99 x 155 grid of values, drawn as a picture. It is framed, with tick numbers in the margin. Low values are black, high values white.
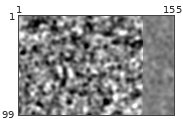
A vertical seam about 80% of the way across splits the table, and the right part is calmer. Neither half mirrors the other. The histogram is bell-shaped. The field is mottled with small blotches. No row or column stands out.
